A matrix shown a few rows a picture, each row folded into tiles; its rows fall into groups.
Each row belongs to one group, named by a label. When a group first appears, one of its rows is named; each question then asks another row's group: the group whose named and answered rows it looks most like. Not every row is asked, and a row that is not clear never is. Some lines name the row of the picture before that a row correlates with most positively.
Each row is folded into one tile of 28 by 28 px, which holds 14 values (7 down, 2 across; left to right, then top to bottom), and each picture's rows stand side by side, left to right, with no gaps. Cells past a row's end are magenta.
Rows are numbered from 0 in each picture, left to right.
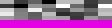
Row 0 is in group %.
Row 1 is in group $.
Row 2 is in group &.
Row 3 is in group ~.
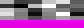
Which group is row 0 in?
%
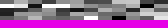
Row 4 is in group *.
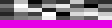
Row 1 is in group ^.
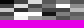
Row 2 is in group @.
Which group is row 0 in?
^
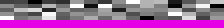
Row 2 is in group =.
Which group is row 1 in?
^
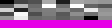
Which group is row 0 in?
^
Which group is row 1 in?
=
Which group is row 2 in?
=
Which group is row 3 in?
*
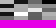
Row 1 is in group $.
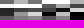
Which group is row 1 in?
&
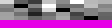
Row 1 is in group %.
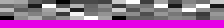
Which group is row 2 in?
^
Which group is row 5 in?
=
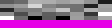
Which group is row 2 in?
*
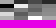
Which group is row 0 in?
~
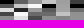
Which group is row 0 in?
^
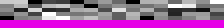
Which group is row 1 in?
^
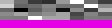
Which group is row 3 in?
@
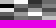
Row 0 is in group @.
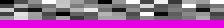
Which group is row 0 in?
^
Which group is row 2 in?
&
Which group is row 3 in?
$
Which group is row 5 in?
&
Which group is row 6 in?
=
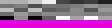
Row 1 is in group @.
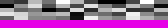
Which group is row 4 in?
^
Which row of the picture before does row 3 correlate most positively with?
3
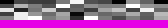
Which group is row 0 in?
^
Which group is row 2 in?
&
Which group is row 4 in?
=
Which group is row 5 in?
$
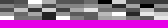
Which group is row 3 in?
$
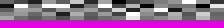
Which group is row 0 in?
~
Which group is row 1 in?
=
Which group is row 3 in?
=
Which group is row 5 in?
%
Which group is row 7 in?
~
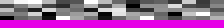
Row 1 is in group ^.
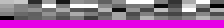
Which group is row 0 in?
@
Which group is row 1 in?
=
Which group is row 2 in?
=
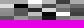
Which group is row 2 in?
&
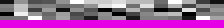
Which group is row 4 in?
&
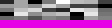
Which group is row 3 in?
%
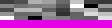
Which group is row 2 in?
=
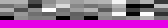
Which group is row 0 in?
*
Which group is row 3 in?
*
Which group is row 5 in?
~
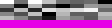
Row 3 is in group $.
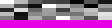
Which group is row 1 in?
~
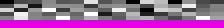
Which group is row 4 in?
$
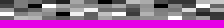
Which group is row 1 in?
~
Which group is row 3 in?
$
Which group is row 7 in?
&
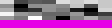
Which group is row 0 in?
%
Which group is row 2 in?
*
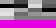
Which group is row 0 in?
%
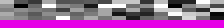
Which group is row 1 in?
=
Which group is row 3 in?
~
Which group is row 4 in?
&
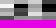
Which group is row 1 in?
%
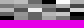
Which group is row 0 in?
*
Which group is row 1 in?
$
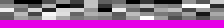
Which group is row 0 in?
$
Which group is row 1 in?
^
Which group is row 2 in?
%
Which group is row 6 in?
=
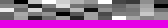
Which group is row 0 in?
$
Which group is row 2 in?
&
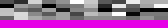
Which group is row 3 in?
%
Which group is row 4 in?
&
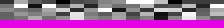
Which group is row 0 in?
=
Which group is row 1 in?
~
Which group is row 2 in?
^
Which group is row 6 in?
^
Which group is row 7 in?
~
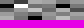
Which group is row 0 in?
~
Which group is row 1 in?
*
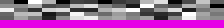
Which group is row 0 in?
$
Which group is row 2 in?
^
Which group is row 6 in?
^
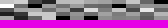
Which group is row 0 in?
&
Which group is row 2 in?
*
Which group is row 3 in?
*
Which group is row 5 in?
$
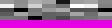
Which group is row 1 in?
@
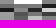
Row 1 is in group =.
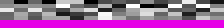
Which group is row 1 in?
$
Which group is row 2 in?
&
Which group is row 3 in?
^
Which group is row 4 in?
~
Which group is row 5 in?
%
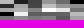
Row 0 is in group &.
